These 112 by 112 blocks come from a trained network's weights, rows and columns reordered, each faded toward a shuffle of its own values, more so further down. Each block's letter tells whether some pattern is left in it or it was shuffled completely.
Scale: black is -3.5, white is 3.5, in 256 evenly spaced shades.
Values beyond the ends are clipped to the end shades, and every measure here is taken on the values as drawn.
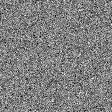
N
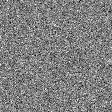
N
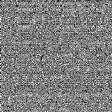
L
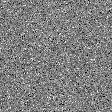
N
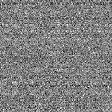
L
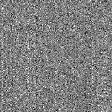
L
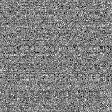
L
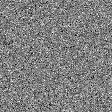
N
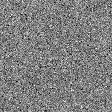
N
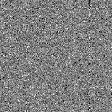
L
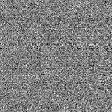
L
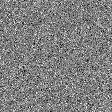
N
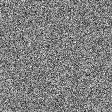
N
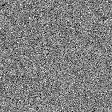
N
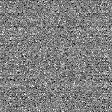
L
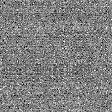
L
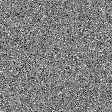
N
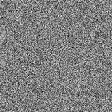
L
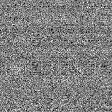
L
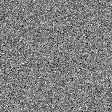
N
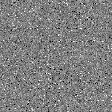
L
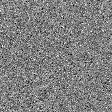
N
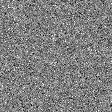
N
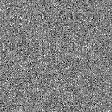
L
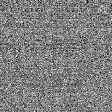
L
